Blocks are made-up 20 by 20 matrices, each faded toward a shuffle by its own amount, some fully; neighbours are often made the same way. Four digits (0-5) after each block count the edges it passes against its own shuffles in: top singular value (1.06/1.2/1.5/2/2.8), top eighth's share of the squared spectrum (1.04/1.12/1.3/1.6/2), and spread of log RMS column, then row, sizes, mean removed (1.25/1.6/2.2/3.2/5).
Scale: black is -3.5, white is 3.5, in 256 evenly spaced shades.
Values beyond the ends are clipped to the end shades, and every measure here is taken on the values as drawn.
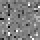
2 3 1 0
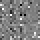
1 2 2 0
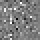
1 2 1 0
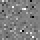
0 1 0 0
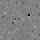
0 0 0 0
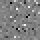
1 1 0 0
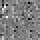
1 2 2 0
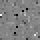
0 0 0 0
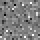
0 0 0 0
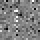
1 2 1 0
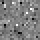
0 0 0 0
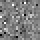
0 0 1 0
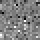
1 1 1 0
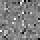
1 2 1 0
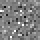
0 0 0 0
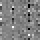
2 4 2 0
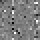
2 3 1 0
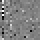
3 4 1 0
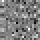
3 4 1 1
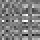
4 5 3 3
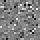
2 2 0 0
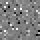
1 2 0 0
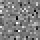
1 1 0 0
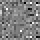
3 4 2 1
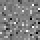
1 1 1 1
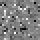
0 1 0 0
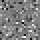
0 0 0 0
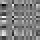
4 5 4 3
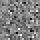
2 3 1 0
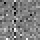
3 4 1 0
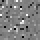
0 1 1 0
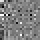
3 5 2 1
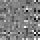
3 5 2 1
